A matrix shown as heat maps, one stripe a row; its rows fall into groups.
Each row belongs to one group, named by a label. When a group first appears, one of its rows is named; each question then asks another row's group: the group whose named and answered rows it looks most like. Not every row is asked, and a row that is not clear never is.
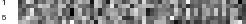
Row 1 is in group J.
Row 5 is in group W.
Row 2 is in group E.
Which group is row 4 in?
J
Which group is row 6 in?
W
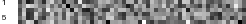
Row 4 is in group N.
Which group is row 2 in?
W
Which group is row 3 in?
E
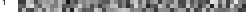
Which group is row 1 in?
J
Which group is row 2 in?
J
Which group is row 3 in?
E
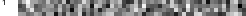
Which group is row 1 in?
W
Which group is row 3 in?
J
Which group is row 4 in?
N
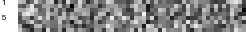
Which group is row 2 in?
J
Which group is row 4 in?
W
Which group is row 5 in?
E
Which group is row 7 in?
N
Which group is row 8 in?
N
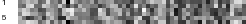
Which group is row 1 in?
W
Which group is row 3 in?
W
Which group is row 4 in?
W
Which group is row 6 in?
W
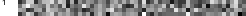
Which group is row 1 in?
J
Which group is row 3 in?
N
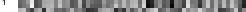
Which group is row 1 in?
J
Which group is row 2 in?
J
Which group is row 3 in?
N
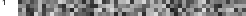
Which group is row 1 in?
E
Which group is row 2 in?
N
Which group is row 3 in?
E
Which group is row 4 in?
N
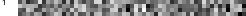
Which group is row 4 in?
E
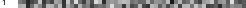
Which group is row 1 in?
E
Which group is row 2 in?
N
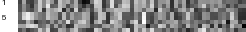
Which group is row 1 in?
E
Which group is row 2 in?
E
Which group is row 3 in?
E
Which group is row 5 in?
W
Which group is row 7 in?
W
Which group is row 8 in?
E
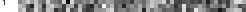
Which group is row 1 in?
W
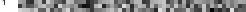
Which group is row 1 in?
N
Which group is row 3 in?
W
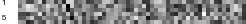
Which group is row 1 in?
N
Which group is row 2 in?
W
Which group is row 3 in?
W
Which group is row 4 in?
E
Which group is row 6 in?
N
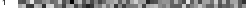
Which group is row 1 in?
J
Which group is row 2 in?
N
